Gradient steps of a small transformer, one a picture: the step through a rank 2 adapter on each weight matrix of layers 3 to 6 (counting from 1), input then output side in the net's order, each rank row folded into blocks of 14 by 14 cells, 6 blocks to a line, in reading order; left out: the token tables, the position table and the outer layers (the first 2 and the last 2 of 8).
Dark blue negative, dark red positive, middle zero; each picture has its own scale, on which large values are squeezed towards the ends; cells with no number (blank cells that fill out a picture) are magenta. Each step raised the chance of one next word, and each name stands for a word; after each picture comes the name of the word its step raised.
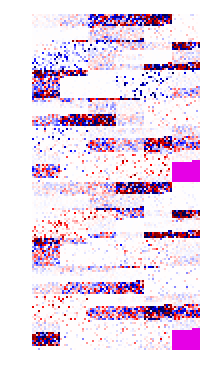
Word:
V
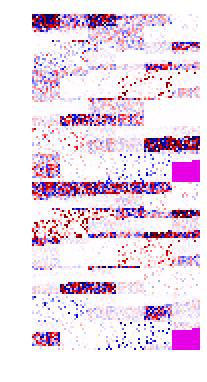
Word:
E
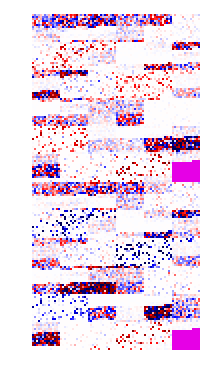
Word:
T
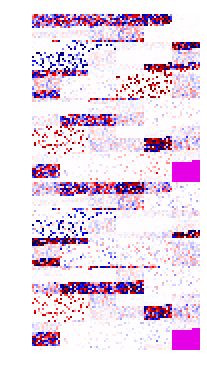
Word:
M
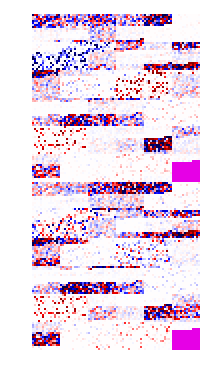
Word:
M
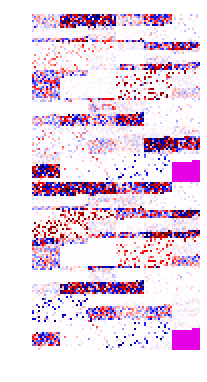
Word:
E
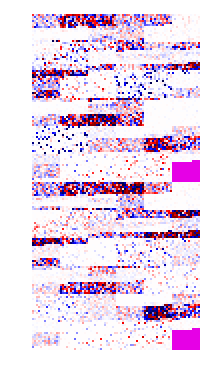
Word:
V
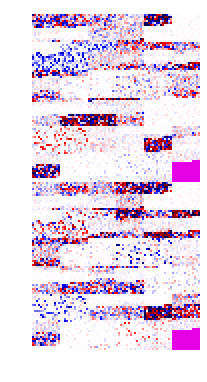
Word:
V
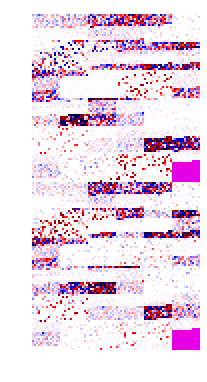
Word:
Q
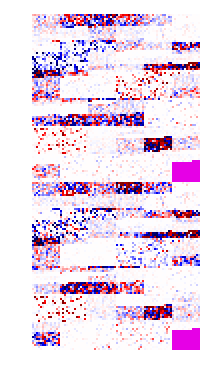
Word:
M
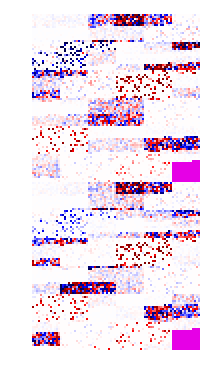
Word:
M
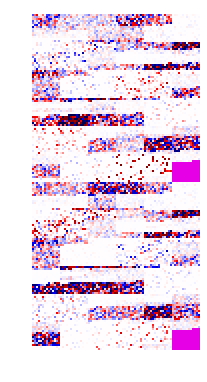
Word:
Q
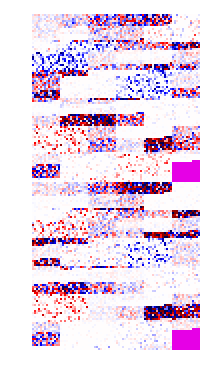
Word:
V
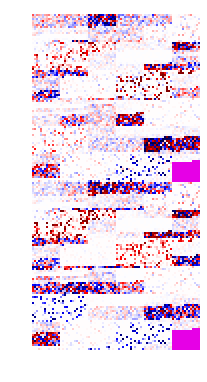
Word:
E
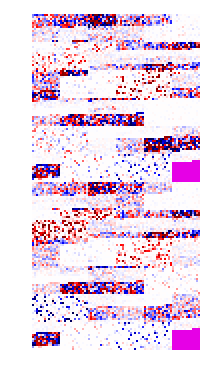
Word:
E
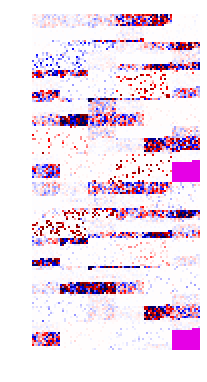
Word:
Q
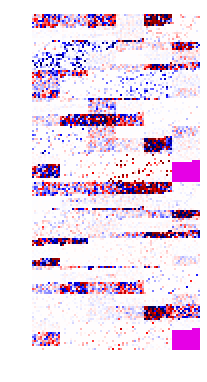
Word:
V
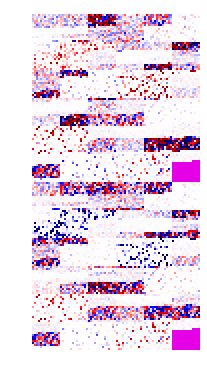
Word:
T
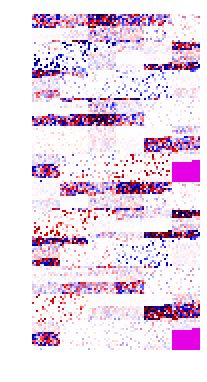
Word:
V
